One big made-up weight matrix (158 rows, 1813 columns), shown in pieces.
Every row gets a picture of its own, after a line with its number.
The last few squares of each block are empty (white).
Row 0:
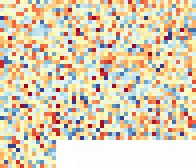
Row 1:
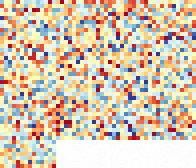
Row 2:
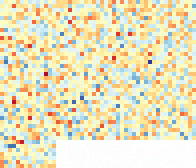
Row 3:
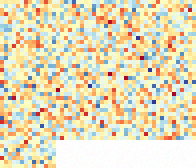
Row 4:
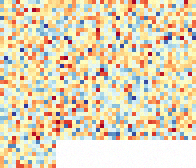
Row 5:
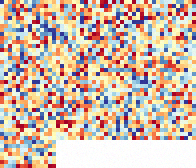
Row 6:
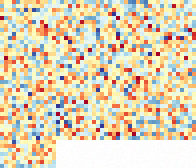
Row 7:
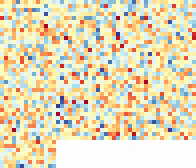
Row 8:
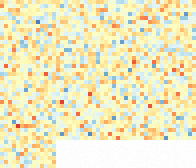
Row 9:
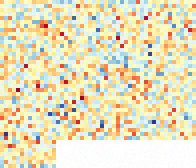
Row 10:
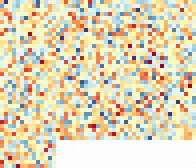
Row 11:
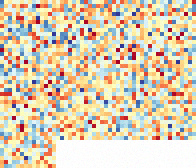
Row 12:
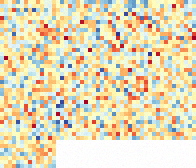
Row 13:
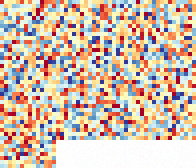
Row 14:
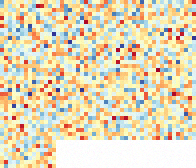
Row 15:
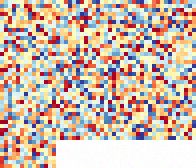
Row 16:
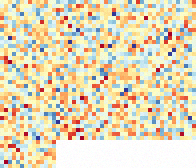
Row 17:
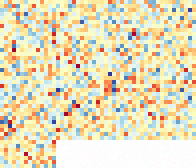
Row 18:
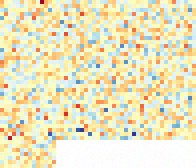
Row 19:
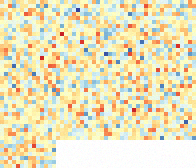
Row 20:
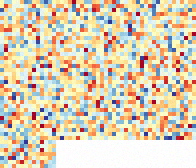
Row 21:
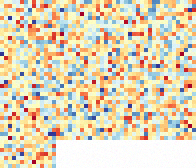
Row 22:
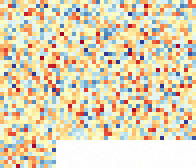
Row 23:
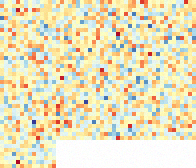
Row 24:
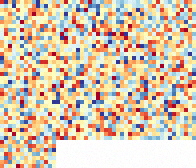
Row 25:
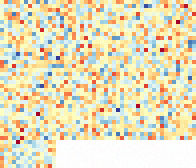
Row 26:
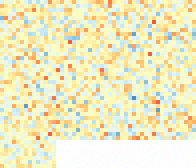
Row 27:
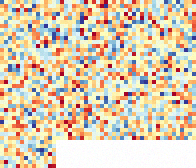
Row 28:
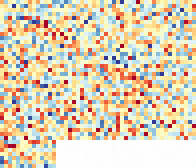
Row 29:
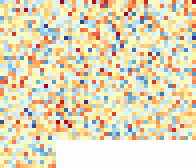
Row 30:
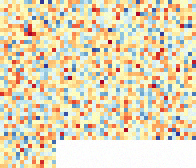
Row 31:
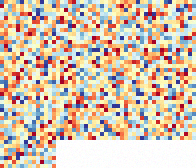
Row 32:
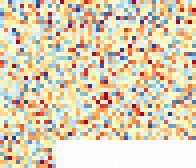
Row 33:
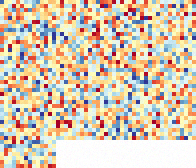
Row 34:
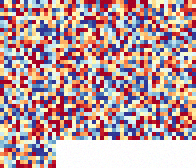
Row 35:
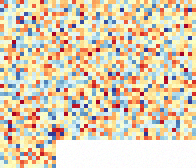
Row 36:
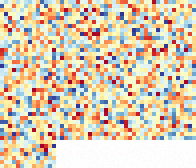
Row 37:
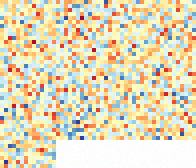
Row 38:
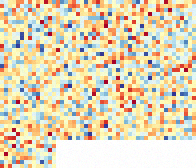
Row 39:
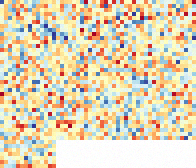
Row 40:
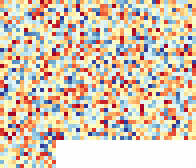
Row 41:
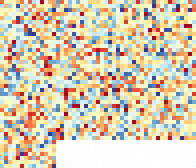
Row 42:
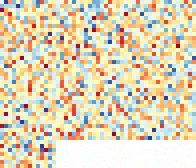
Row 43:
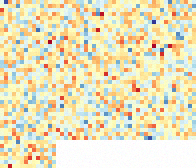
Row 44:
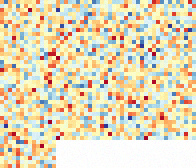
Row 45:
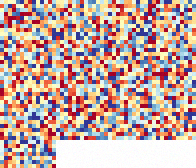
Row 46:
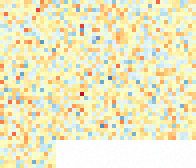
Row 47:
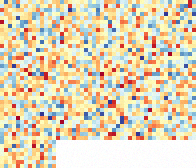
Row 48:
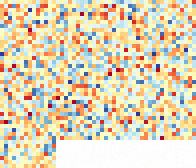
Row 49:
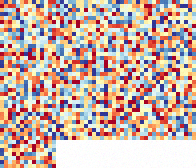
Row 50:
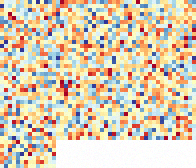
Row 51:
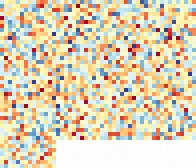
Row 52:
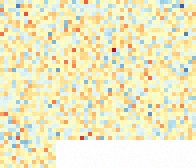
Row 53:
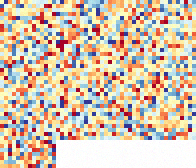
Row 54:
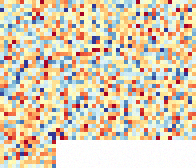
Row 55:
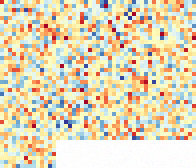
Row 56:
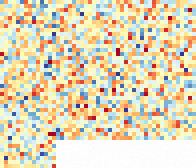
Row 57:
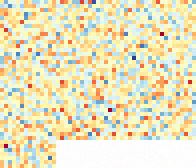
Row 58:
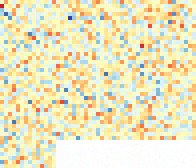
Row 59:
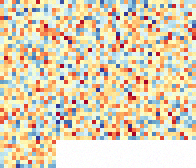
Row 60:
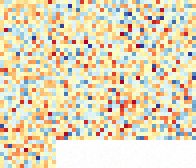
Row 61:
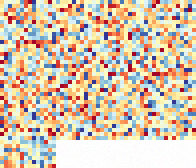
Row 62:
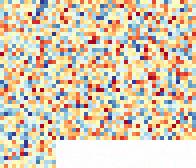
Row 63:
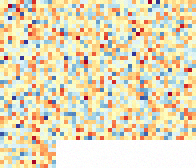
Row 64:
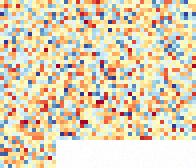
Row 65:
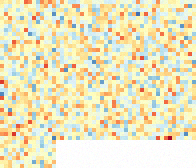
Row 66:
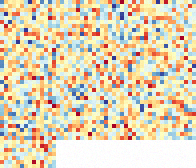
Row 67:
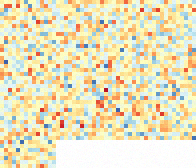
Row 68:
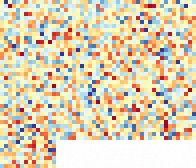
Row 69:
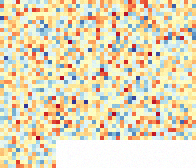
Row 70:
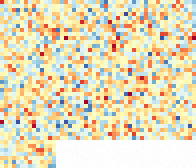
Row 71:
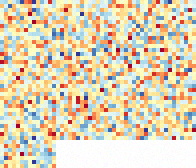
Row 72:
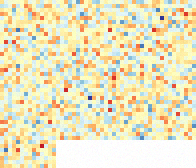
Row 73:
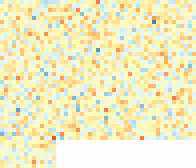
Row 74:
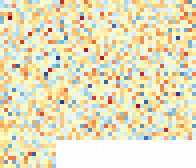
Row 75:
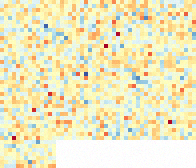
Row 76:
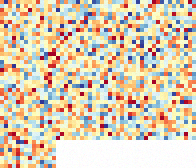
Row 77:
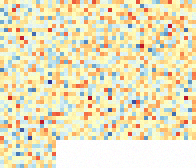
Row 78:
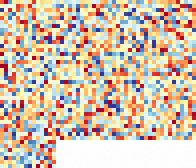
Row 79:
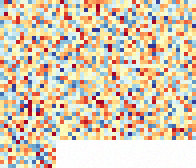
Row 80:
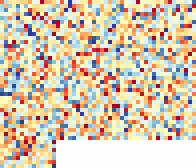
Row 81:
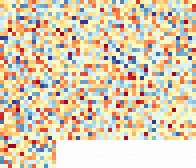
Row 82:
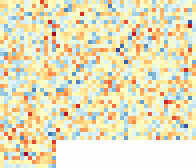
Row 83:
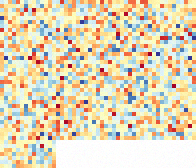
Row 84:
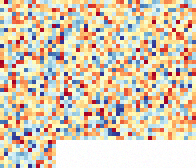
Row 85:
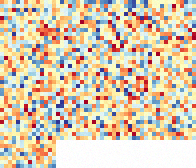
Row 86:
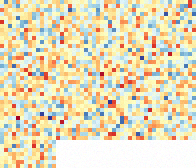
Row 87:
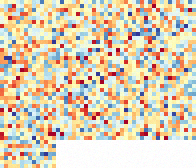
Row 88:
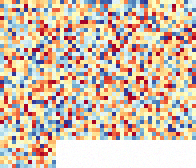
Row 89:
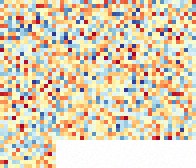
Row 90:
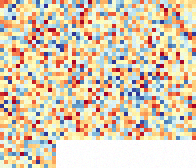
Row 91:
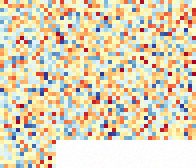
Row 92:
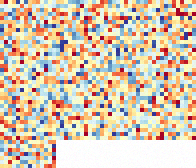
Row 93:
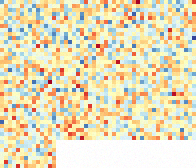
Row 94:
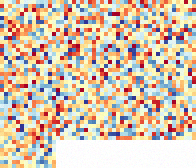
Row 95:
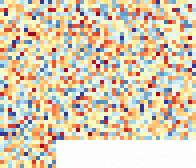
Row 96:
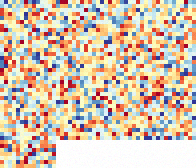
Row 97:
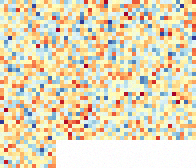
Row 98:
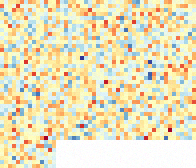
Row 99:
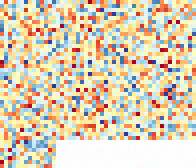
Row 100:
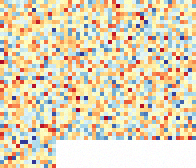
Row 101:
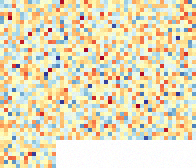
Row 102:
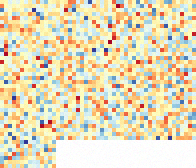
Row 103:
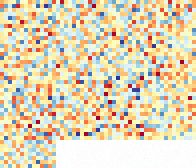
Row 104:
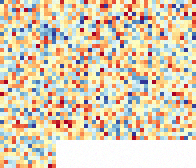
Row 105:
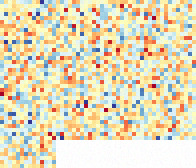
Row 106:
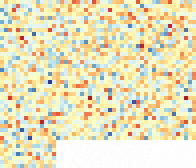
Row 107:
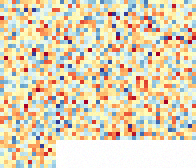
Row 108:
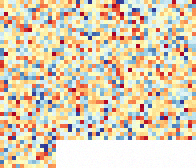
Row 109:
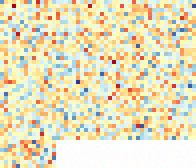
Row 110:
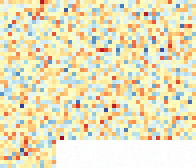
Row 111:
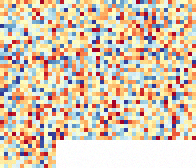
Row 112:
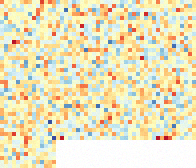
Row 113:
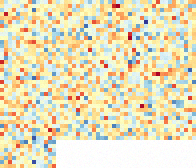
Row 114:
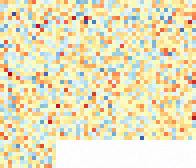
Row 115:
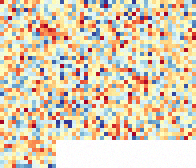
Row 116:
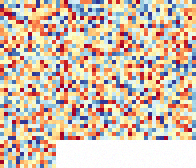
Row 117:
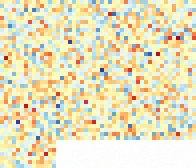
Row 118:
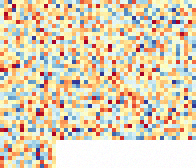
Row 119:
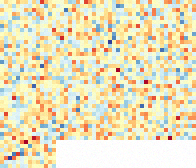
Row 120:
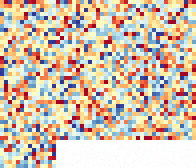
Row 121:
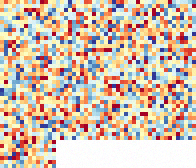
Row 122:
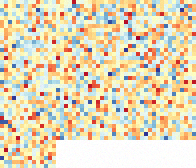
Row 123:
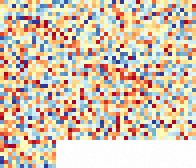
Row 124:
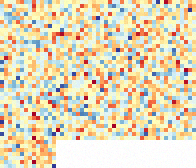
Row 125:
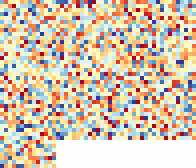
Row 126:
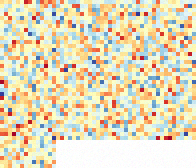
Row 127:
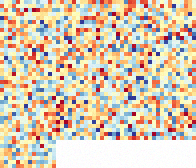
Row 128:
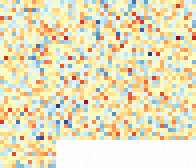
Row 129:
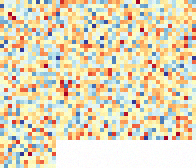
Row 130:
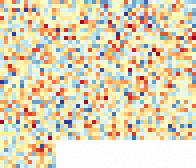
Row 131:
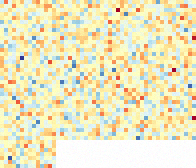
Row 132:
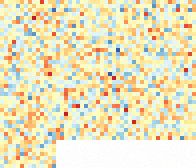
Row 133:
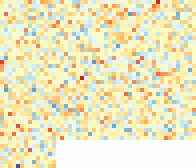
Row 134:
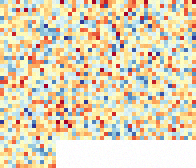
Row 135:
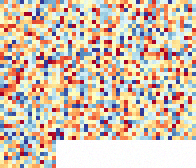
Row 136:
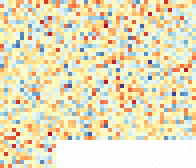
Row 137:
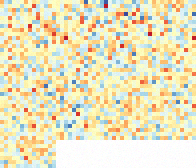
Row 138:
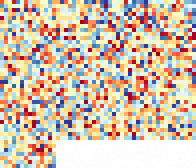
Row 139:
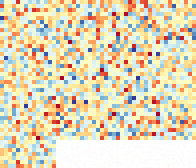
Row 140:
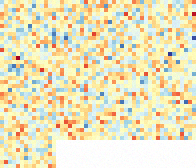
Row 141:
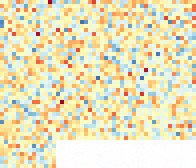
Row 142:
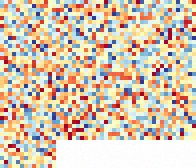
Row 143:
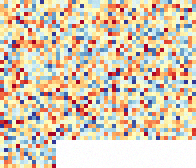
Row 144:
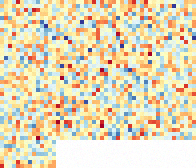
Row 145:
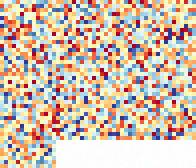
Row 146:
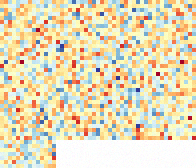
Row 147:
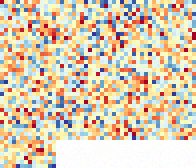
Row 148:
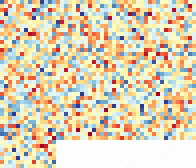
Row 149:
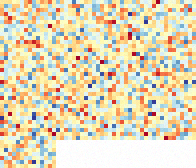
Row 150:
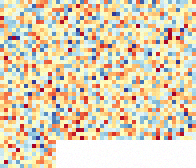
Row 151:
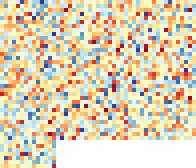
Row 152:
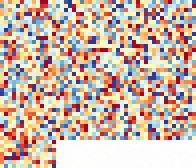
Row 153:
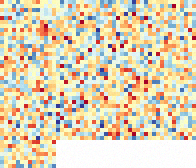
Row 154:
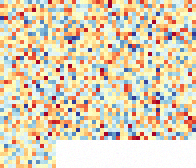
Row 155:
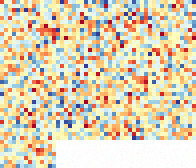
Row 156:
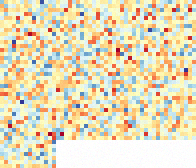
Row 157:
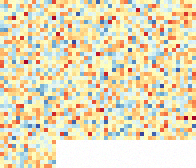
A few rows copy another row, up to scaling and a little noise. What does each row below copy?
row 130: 138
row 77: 106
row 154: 26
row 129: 50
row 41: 132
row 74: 101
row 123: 28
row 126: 65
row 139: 69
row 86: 47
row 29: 134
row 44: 76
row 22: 19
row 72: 15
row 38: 136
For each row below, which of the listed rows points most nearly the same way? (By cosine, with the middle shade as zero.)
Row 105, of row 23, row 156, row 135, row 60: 135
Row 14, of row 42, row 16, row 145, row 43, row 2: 16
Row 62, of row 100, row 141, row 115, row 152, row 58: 100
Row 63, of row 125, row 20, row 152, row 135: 20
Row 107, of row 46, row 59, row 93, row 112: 59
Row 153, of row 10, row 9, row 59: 59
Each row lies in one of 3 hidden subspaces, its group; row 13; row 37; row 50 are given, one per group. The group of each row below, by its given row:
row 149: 13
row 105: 13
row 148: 13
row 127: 37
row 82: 13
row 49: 50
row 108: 13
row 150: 37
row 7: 37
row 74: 50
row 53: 50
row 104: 37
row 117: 37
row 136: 50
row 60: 50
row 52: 50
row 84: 50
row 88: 37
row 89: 37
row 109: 50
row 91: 50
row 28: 37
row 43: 50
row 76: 50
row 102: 13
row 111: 13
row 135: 13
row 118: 50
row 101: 50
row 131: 50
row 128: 37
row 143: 13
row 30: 13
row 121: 13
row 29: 37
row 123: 37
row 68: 50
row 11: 37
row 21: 13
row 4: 37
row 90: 50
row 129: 50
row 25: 50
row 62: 13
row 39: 37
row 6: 37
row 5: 37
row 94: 37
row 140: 37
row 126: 13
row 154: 37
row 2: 37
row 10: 50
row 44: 50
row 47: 50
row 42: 50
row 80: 13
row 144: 37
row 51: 37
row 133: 13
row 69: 37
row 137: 37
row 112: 13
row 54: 13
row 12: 37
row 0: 37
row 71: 13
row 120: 50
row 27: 37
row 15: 50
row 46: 13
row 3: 13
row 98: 50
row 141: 37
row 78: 50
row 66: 13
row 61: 13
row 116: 50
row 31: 13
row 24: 50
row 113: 13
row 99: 50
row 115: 37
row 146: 50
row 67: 50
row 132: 13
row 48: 13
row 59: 37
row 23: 37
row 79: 50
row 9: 37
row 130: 37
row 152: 13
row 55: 37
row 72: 50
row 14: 37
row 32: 50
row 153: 37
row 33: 37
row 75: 37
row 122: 13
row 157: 50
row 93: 37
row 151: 13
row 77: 50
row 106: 50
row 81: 37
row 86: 50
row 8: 50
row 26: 37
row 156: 13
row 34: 37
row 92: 50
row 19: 50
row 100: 13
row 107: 37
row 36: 13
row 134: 37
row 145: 37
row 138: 37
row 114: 50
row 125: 50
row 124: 13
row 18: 13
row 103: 50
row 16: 37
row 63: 13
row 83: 37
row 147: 37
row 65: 13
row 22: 50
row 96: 50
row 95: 13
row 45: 13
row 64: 50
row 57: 50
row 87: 13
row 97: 37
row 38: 50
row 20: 13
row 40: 13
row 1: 37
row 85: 37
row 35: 13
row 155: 37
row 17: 13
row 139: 37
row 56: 13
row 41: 13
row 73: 13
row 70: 37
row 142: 37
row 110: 13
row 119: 13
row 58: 50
